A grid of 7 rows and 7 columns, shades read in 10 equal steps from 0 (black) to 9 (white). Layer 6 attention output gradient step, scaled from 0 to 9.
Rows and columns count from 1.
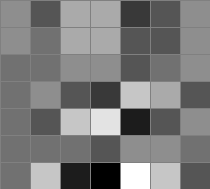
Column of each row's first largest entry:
3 3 3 5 4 5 5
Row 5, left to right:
4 3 7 8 1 3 5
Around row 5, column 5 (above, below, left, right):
7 5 8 3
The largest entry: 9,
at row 7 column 5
